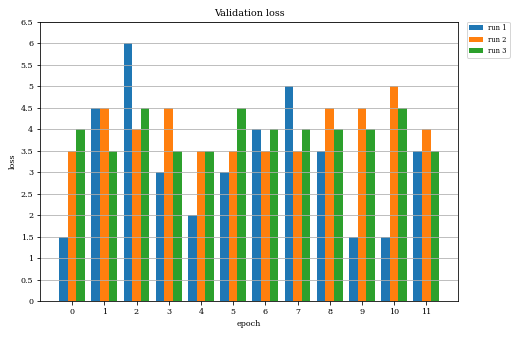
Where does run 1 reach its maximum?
2
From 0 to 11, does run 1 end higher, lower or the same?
higher
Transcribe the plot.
Title: Validation loss
x-axis: epoch, ticks 0 1 2 3 4 5 6 7 8 9 10 11
y-axis: loss, ticks 0 0.5 1 1.5 2 2.5 3 3.5 4 4.5 5 5.5 6 6.5
Legend: run 1, run 2, run 3
Values:
run 1: 1.5 4.5 6 3 2 3 4 5 3.5 1.5 1.5 3.5
run 2: 3.5 4.5 4 4.5 3.5 3.5 3.5 3.5 4.5 4.5 5 4
run 3: 4 3.5 4.5 3.5 3.5 4.5 4 4 4 4 4.5 3.5
